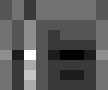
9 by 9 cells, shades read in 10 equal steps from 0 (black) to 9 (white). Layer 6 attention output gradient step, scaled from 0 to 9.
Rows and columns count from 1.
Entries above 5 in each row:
0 0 0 0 0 1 1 1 1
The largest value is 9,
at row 6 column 3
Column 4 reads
4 4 3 3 3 3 3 3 3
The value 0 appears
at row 6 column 6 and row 6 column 7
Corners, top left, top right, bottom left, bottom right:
3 3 4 4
